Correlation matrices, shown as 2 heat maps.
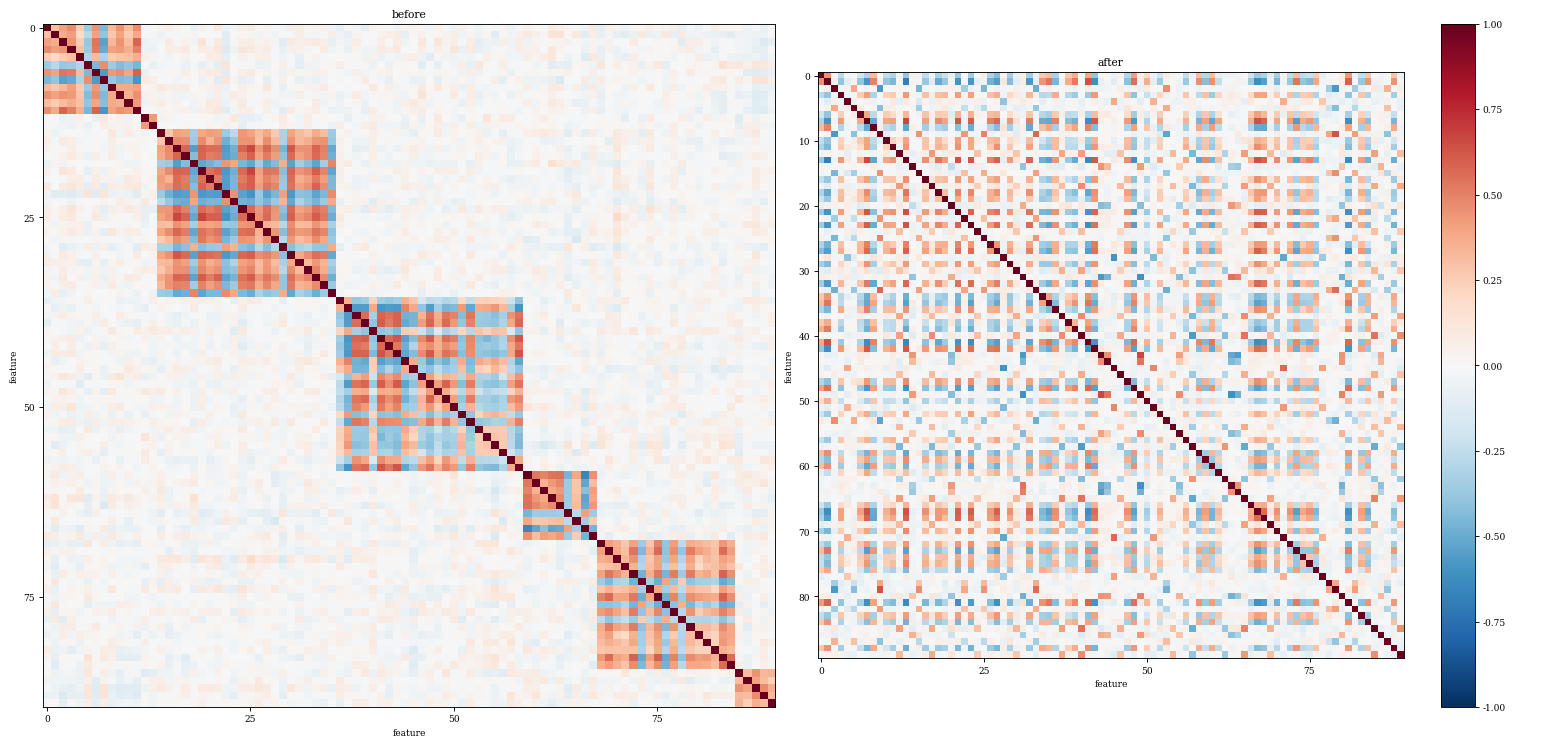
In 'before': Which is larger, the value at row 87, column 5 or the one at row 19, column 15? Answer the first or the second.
the second
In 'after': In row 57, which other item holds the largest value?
62
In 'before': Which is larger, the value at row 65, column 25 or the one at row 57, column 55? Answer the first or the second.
the first
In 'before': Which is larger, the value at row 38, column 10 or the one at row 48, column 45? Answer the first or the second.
the first
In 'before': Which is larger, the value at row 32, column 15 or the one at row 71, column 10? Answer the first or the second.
the first
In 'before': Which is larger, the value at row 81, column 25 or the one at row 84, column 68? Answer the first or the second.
the second
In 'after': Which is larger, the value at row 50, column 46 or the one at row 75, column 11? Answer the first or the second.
the second
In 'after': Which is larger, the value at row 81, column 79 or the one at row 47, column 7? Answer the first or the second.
the second
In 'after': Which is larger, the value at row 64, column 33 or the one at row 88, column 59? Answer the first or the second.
the first
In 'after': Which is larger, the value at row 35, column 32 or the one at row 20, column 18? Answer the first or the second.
the second
